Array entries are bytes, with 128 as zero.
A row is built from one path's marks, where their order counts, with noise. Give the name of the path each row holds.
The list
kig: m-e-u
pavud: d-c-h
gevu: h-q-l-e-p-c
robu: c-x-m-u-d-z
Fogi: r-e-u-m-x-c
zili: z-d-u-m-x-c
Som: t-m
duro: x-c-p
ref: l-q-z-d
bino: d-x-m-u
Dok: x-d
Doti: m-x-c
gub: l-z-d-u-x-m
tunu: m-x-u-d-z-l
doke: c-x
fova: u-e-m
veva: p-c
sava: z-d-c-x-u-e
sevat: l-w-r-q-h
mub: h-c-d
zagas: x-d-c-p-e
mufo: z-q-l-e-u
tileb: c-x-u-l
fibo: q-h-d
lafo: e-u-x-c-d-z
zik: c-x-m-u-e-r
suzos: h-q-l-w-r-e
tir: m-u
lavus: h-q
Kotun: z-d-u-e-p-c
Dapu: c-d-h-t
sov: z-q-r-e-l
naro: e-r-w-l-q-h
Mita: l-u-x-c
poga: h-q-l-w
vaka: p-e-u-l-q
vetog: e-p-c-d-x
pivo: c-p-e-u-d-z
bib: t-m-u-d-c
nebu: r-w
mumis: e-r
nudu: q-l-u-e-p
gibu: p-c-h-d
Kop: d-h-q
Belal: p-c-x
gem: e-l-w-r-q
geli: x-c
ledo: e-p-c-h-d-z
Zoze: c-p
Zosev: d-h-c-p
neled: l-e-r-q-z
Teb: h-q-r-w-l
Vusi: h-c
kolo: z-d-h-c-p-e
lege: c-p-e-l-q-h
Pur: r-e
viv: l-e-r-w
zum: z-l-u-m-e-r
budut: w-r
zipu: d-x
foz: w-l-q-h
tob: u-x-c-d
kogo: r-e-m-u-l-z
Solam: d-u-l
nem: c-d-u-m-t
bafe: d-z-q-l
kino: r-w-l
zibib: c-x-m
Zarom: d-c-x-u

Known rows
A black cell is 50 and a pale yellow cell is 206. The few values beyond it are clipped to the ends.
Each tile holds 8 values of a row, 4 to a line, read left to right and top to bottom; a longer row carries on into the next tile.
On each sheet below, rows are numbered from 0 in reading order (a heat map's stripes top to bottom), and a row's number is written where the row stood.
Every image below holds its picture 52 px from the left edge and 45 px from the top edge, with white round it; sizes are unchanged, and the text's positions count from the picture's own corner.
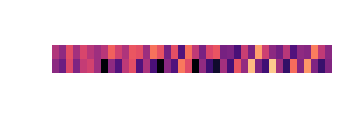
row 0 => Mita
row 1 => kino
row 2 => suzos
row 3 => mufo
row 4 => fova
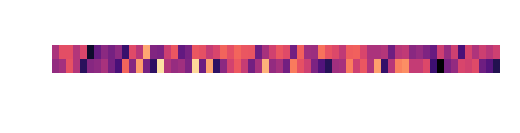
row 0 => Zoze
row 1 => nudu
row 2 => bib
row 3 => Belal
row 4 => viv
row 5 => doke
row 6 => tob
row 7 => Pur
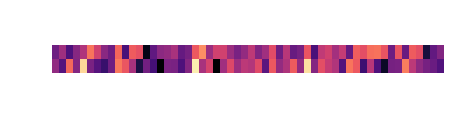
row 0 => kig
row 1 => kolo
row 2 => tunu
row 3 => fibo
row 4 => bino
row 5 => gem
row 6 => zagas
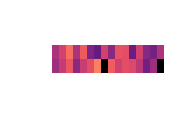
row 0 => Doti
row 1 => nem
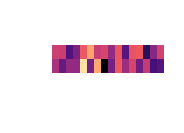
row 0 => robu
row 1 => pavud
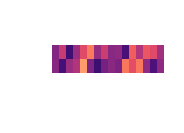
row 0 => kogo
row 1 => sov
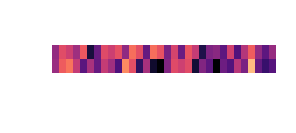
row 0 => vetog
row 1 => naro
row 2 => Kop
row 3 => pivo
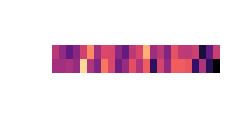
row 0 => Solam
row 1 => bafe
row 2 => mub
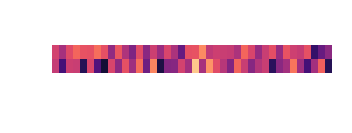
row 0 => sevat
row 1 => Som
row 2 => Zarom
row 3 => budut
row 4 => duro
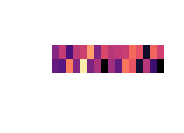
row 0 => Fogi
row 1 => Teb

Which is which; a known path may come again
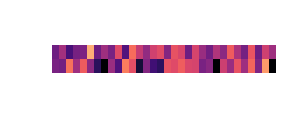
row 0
lafo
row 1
suzos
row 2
nem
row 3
Som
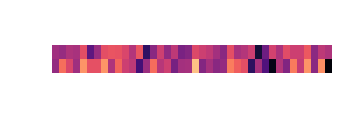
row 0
zipu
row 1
veva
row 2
tir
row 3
mub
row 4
zibib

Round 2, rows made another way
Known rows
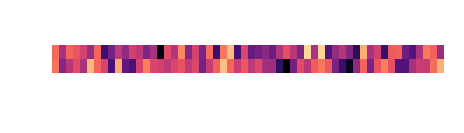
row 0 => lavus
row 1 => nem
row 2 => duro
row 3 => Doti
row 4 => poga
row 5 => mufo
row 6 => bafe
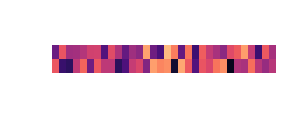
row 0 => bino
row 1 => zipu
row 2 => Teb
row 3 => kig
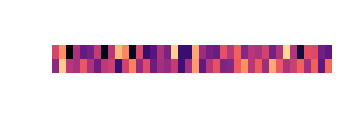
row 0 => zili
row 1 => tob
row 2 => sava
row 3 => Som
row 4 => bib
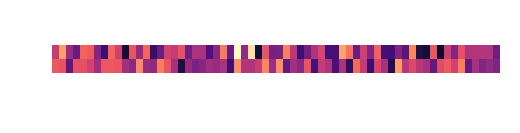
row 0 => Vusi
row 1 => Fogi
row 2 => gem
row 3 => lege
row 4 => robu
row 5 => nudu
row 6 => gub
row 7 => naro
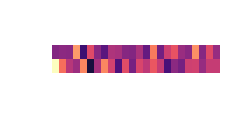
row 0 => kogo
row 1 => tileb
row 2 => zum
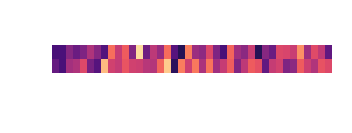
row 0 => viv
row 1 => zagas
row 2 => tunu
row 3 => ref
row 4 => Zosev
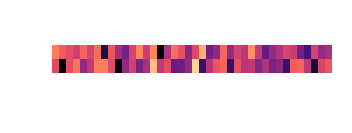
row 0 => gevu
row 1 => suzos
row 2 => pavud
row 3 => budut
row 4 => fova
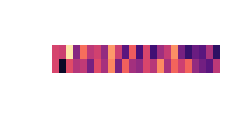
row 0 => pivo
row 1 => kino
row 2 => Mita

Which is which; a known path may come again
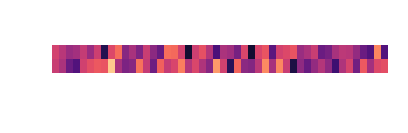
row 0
doke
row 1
veva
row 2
geli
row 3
Solam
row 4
gem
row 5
zibib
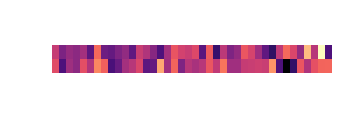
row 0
tileb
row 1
viv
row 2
Zoze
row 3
Pur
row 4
poga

